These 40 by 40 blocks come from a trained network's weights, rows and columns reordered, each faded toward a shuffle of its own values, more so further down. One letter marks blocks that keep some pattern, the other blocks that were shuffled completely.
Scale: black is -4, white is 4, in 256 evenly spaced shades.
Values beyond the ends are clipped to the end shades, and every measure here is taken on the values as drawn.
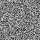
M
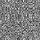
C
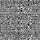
C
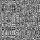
C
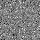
M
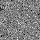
M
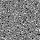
M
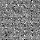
C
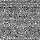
C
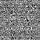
C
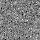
M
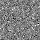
M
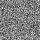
M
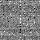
C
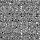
C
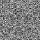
C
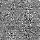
C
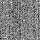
C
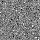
M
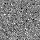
M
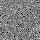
M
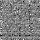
C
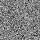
M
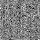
C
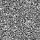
C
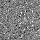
M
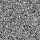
M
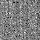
C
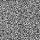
C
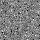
M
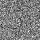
M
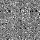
C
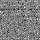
C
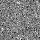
M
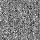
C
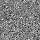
M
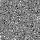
M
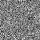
C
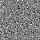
M
